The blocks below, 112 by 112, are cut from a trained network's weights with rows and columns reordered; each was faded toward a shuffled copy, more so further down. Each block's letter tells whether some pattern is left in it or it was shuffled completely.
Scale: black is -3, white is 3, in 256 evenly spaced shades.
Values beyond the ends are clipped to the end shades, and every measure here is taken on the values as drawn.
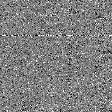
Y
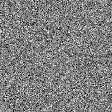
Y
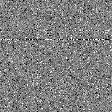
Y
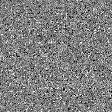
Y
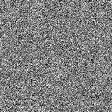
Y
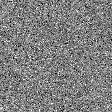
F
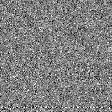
Y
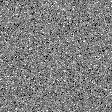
F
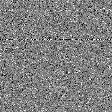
Y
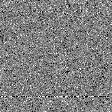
Y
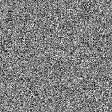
Y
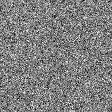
F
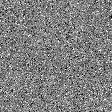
F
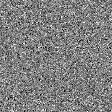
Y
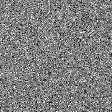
Y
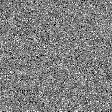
Y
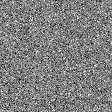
F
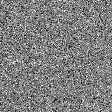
F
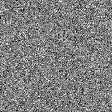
Y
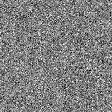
Y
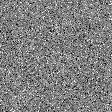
F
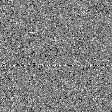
Y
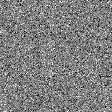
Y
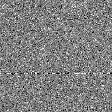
Y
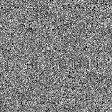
Y
